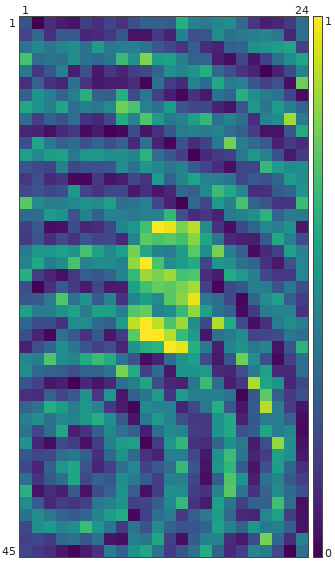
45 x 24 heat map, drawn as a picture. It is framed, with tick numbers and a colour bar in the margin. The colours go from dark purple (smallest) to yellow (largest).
Slope: none. Ninth with the highest average: centre. Odd patch: higher, in the centre. Rings: centred on the bottom left. Odd rows or columns: none.
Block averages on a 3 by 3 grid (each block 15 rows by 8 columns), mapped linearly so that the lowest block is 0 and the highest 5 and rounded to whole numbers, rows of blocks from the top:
0 1 1
1 5 1
0 1 1
